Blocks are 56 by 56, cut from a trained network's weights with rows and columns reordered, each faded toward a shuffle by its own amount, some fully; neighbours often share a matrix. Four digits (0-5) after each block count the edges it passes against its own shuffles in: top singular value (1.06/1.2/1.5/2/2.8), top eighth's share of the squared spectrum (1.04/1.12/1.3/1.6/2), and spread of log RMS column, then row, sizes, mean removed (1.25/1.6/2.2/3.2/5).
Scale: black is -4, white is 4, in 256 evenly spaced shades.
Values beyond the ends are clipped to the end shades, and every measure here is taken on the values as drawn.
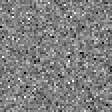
0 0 0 0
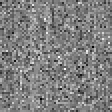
2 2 0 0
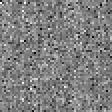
1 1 0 0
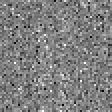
1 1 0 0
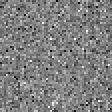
0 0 0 0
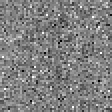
1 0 0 0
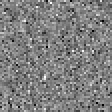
0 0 0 0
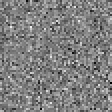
3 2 1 0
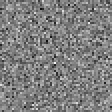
2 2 0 1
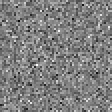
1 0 0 0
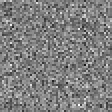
3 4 2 0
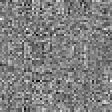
3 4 2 2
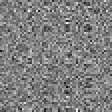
4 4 2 2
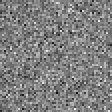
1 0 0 0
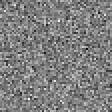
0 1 0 0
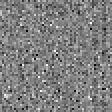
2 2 0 1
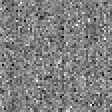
2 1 0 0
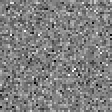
0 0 0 0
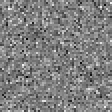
1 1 0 0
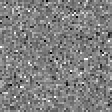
0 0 0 0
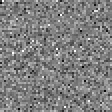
0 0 0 0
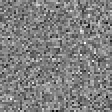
2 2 1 0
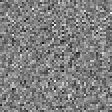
3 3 2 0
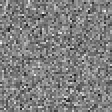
1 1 0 0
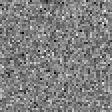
1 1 0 0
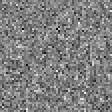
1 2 0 0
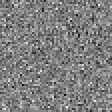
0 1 0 0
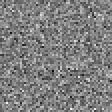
3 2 1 1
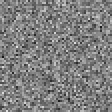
2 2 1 0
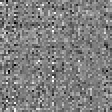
2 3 3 0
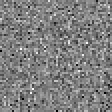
1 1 1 0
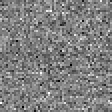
1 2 1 0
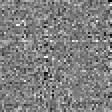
2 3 2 1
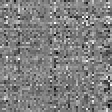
3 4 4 1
